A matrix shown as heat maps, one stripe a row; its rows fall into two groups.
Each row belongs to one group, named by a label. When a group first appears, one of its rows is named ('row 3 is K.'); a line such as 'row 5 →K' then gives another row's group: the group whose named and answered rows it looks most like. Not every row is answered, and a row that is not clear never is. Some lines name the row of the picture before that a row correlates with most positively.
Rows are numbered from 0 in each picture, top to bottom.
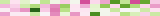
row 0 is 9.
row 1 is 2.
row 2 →2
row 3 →2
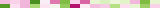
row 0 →2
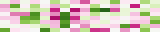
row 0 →9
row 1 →2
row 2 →2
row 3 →2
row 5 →2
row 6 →2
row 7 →9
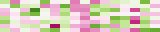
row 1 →2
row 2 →2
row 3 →2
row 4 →9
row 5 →9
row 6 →2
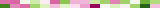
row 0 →2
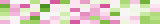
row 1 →9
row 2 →9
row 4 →2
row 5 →2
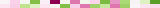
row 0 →2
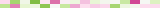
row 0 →2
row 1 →9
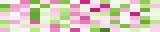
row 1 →9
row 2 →9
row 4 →2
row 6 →2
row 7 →2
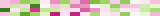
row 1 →2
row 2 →9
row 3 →2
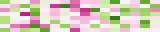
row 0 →9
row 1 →2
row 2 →2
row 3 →2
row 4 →9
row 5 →9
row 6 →2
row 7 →9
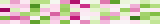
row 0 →9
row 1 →2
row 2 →2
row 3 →2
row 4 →9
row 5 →2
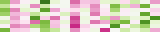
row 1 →9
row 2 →9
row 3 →9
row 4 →2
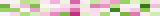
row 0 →2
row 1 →9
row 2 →9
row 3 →2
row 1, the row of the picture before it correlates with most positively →3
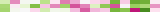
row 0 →9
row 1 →2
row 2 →9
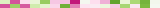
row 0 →9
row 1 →2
